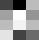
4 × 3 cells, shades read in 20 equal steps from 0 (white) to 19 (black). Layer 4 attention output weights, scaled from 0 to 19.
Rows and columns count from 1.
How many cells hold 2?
1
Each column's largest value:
14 19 11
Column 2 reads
19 0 1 14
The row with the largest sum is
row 1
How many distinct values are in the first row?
3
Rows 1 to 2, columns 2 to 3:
19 5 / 0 8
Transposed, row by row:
14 7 5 2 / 19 0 1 14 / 5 8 5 11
